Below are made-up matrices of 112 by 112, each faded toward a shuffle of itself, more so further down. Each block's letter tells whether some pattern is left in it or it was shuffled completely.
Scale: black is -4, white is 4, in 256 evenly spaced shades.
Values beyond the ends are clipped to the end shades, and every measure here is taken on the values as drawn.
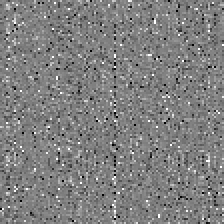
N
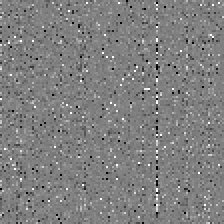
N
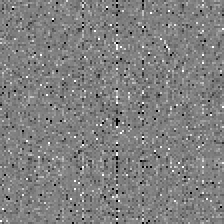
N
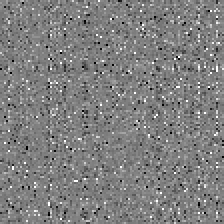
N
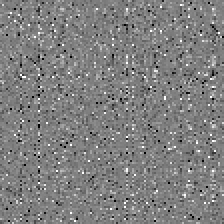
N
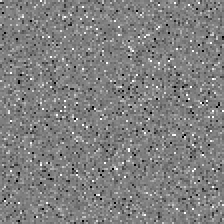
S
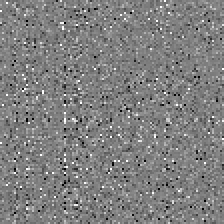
N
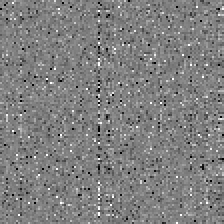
N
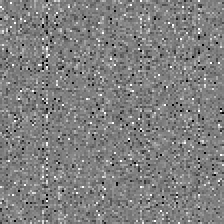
N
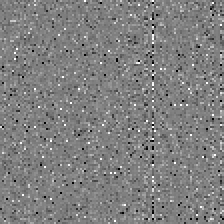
N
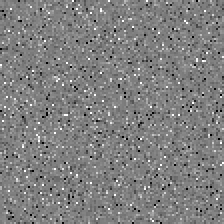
S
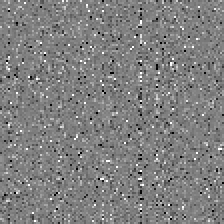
N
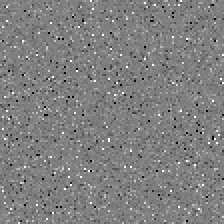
S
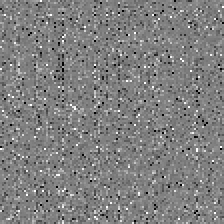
N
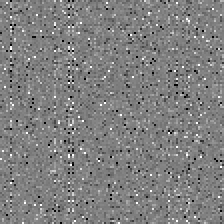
N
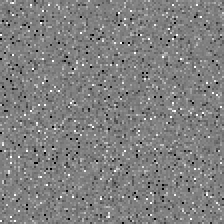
S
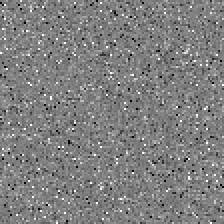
S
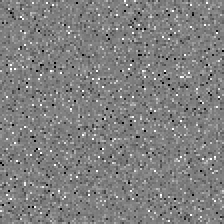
S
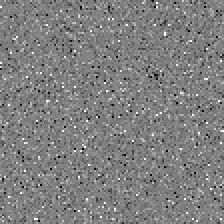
S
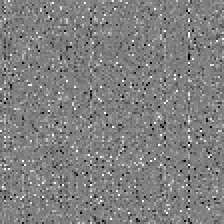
N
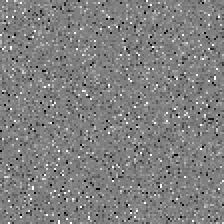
S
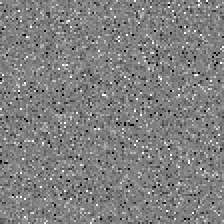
S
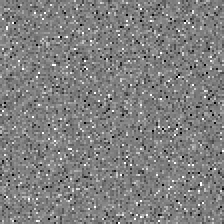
S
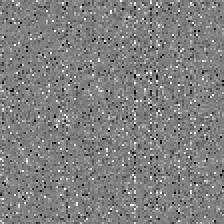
N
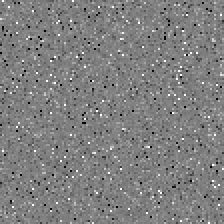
S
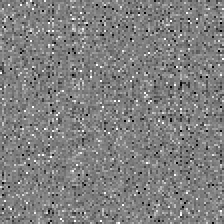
N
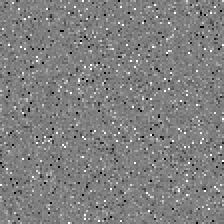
S
